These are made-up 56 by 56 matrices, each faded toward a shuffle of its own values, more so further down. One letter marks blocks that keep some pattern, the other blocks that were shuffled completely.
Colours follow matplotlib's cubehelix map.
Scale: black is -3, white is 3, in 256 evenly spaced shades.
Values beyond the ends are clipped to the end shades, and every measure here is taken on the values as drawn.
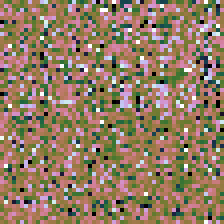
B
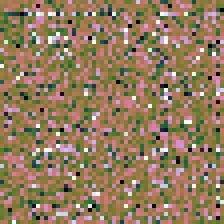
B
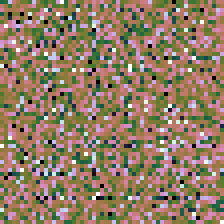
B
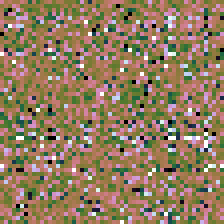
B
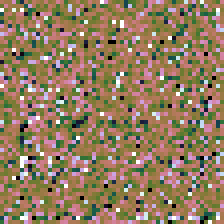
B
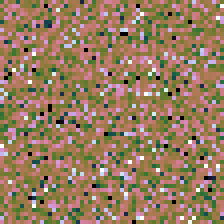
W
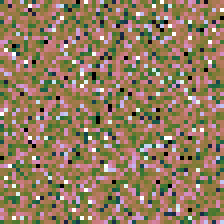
W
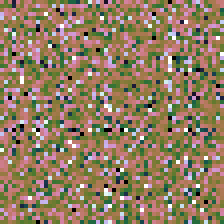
B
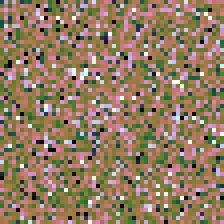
W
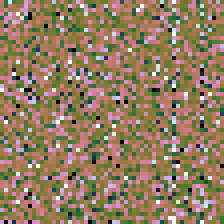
B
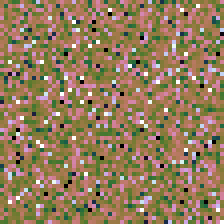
W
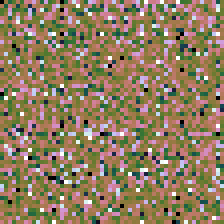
B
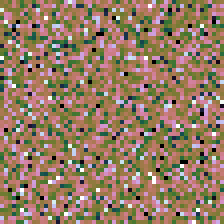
W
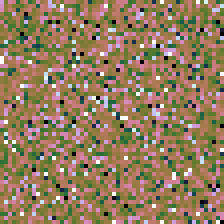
W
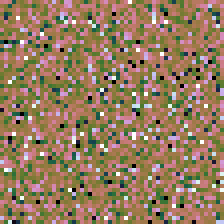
W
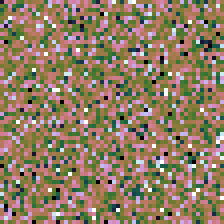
W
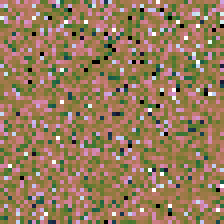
W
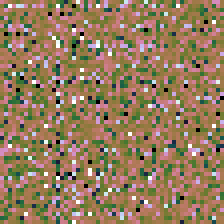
B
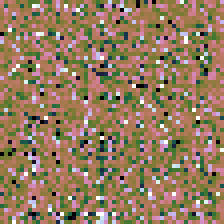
B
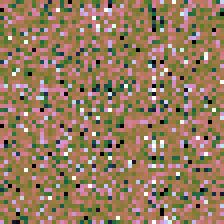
B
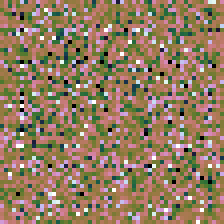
B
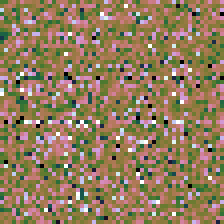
B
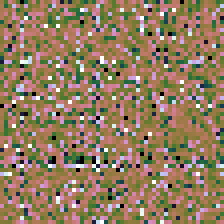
B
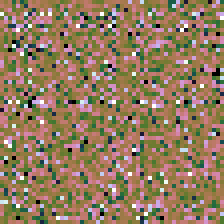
B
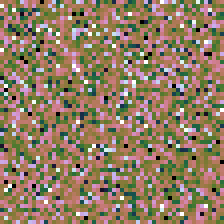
W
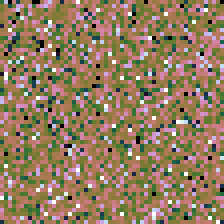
W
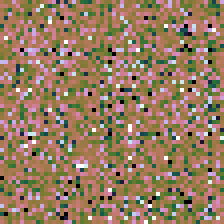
B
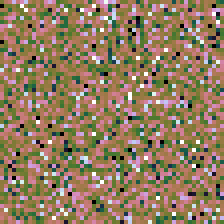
W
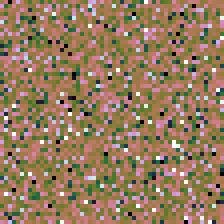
W
